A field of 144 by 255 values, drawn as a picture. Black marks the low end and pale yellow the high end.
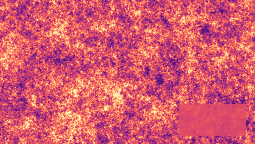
Odd patch: calmer, in the bottom right. Slope: none. Grain: blotchy. Calmest part: bottom right. Stripes: none.
